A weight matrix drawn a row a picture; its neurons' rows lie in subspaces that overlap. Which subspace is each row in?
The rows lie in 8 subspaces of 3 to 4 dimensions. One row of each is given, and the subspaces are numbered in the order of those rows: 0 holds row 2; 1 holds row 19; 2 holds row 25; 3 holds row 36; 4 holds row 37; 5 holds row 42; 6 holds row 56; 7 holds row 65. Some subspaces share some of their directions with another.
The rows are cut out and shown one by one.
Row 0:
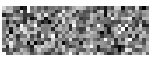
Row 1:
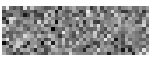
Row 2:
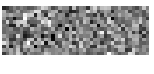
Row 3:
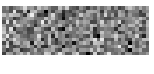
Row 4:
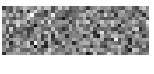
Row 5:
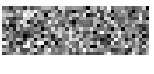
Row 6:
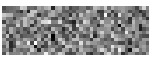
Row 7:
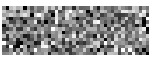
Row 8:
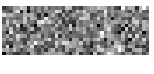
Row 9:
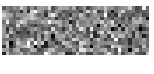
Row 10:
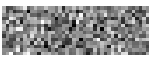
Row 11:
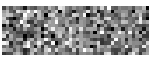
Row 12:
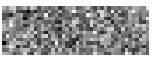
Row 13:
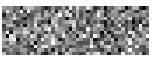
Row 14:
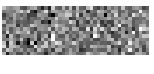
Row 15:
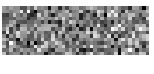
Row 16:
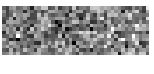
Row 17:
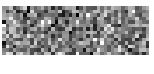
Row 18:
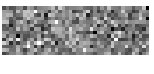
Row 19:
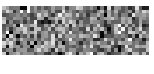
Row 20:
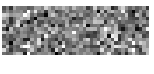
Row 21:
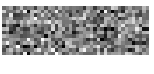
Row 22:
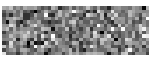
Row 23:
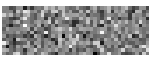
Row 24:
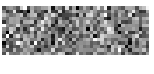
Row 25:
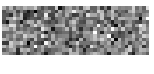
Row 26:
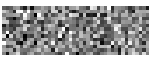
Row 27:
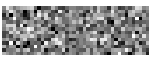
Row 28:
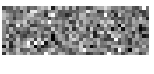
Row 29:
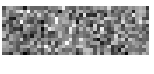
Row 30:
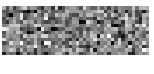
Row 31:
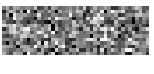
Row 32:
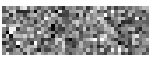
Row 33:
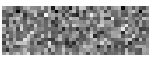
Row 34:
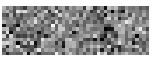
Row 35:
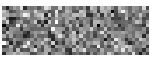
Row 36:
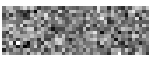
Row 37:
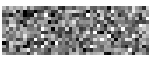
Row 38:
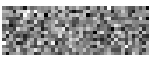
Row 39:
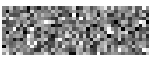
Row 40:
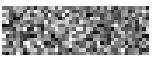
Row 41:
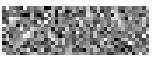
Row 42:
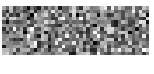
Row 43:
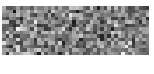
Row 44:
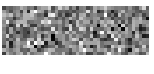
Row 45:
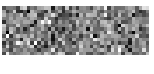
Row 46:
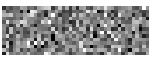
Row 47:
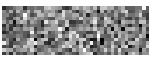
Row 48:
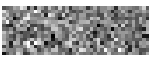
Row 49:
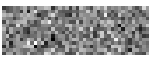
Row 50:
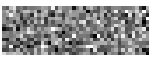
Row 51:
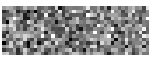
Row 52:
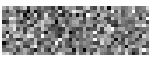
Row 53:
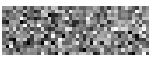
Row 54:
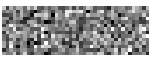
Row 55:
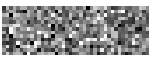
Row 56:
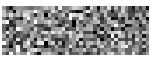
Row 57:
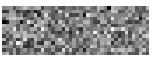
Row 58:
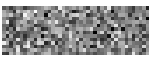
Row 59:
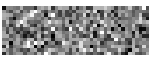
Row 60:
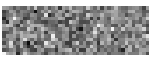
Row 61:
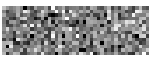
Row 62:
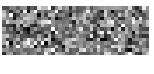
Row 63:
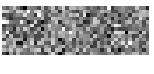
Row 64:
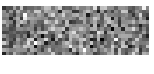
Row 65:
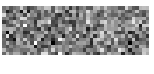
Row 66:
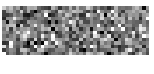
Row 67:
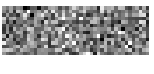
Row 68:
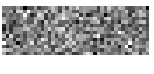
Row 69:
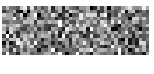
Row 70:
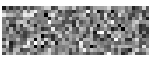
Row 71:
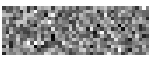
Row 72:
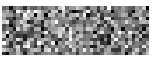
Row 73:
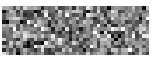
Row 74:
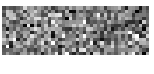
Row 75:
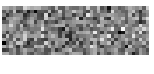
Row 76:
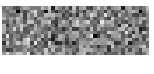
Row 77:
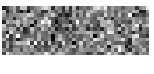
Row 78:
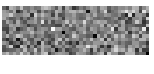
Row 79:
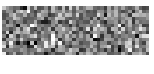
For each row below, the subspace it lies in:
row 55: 3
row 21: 3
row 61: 7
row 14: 1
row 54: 2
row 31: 3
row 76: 1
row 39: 5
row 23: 7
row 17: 5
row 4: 5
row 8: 1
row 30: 2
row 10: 6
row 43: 6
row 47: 5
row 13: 7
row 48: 4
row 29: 6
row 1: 2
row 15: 0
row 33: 1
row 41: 2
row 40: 4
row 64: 5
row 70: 4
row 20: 3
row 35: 2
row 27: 3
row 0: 1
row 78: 2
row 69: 0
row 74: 7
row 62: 3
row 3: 5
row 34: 3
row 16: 0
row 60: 4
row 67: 5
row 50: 2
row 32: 3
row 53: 7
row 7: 2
